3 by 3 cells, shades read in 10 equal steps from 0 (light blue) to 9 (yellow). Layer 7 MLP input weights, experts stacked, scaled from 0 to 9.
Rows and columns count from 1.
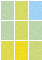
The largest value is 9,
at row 3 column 2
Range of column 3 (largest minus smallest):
5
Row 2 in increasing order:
3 3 6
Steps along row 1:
up down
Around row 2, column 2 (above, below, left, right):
6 9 3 3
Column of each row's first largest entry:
2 2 2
